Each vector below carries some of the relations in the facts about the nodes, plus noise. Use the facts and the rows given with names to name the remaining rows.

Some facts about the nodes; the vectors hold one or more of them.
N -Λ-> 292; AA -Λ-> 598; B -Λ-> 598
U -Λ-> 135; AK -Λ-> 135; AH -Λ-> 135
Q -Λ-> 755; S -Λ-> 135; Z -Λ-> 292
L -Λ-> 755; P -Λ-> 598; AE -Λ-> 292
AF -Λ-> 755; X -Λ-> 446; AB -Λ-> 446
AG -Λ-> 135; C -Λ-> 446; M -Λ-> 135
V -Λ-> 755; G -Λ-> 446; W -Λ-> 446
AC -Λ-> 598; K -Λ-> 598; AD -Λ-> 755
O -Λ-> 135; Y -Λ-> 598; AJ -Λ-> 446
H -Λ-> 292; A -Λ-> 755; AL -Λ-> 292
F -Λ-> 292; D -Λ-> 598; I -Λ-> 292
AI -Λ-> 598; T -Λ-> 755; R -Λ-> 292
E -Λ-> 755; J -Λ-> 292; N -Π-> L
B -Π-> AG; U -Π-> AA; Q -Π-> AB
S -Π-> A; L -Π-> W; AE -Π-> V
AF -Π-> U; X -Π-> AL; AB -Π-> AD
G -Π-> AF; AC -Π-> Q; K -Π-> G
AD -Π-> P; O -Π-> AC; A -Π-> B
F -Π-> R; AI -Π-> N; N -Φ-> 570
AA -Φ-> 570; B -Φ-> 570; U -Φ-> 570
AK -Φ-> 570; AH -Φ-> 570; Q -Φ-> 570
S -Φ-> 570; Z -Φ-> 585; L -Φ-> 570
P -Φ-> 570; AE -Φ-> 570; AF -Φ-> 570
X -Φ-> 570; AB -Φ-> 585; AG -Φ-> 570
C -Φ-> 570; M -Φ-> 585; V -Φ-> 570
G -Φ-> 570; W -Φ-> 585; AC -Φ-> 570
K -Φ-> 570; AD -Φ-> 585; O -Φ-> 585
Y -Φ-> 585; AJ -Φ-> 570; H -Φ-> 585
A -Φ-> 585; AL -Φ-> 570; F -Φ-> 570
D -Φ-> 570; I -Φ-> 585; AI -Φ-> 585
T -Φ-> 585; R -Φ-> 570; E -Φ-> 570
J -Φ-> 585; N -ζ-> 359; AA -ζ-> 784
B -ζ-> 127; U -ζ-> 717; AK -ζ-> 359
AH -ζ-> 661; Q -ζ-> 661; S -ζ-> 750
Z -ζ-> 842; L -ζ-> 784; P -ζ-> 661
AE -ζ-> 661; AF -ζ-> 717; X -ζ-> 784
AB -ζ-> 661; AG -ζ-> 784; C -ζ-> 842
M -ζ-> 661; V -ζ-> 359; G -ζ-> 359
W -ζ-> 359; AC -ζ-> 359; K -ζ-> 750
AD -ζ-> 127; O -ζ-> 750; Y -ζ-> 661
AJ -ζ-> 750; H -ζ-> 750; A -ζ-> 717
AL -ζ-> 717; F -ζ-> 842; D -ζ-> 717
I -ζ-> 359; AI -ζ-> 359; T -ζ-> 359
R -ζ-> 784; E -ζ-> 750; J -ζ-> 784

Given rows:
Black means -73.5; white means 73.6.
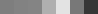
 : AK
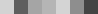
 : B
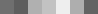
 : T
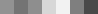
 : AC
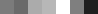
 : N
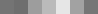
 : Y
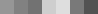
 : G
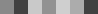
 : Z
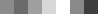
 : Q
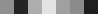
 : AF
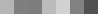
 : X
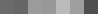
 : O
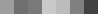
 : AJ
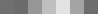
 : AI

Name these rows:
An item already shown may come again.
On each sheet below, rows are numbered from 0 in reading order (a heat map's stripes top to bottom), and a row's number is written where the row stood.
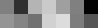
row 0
AL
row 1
G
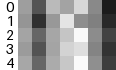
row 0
F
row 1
D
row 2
L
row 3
E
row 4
L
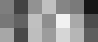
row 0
U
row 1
J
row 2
AD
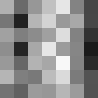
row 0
AA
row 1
A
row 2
AG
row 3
AF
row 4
R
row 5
X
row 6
O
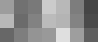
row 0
AJ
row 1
C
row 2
M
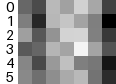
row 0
H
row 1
AL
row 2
K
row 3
I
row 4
U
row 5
S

